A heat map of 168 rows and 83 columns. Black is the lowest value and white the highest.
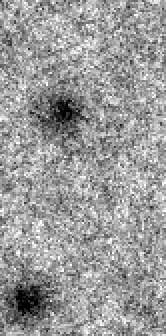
Average level on the scale: 60%. Odd rows or columns: none. Ninth with the lowest average: bottom left. Dips: two.
